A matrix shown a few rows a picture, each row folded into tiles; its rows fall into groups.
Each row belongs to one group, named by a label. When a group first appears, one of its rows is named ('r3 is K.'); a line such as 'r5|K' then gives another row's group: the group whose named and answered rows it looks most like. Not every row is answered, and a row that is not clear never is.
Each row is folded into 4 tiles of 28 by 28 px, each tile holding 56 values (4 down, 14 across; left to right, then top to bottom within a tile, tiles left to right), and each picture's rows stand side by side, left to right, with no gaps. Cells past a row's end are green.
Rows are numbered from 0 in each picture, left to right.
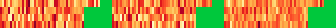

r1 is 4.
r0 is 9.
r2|9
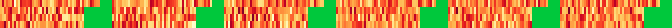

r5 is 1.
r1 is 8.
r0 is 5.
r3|1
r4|1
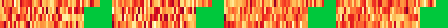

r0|5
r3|1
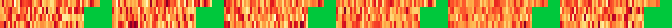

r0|5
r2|4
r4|4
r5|4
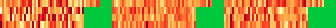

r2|1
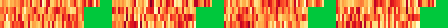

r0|8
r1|8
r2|1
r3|8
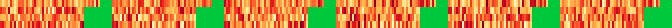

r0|9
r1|4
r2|4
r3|8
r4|8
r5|8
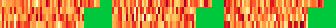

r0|8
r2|4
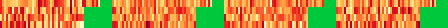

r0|8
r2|4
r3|9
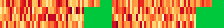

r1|4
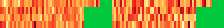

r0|9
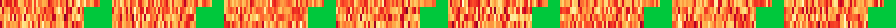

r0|4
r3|4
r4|5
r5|9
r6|8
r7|9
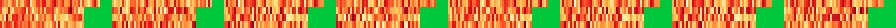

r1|9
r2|5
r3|4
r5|5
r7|5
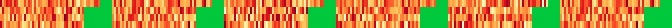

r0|4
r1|5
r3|4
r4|8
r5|5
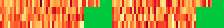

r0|8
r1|9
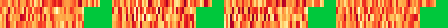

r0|1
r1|1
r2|1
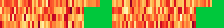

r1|9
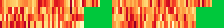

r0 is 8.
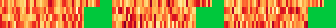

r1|8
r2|9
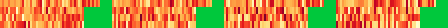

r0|8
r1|8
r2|8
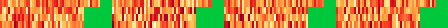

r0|1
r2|4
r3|9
